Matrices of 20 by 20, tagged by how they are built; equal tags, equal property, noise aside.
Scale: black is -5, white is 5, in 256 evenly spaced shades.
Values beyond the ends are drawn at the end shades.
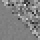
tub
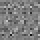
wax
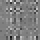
wax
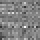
wax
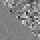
tub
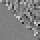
tub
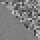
tub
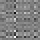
wax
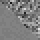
tub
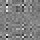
wax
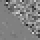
tub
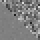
tub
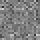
wax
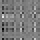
wax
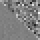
tub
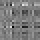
wax
